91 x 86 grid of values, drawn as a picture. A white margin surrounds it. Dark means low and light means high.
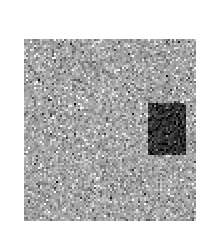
Ninth with the lowest average: middle right. Histogram: skewed, a long tail of low values. Odd patch: lower, in the middle right.
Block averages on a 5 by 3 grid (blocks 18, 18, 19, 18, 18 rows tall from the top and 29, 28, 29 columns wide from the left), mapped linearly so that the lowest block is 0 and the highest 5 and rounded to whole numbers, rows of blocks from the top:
5 5 5 / 5 5 4 / 5 5 0 / 5 5 4 / 5 5 5
